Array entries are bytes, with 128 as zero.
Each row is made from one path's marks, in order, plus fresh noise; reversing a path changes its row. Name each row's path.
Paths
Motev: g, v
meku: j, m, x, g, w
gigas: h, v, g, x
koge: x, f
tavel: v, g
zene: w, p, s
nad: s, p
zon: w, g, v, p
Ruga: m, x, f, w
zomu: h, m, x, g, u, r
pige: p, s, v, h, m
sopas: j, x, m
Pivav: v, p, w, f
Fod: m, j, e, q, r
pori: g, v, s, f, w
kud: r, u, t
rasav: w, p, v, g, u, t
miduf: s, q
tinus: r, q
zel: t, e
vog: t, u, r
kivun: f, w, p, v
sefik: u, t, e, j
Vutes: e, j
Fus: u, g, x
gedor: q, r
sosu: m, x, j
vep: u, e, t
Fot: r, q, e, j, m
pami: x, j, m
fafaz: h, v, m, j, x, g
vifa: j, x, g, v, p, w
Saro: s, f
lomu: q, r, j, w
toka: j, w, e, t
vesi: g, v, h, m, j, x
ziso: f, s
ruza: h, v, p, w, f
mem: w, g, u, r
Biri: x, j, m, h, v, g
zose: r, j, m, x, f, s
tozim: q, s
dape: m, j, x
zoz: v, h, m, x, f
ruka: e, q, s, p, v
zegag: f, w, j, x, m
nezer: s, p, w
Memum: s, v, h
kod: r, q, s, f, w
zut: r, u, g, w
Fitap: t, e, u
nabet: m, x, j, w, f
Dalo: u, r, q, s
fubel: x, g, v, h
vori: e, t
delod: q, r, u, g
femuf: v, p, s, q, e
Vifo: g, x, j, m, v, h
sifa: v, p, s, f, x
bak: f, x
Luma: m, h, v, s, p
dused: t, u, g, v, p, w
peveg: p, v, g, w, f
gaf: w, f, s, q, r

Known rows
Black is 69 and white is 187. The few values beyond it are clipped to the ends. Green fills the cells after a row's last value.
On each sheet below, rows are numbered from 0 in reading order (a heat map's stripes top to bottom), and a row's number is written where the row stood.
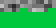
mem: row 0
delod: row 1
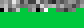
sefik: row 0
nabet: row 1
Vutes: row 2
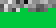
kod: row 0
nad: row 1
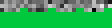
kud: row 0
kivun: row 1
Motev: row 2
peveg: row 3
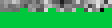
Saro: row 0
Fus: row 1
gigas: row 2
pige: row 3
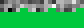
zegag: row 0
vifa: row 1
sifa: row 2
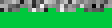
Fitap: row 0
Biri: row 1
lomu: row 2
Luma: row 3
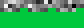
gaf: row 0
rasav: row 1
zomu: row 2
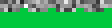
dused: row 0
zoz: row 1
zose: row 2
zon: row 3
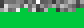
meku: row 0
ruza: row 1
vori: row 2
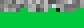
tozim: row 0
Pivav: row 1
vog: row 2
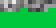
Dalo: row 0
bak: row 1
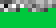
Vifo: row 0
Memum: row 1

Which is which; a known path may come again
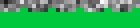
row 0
gigas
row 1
ruka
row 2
zel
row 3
fubel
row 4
nezer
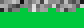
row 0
Fitap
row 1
lomu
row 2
pori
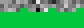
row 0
gedor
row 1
Ruga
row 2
sopas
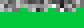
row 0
tavel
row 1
vifa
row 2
fafaz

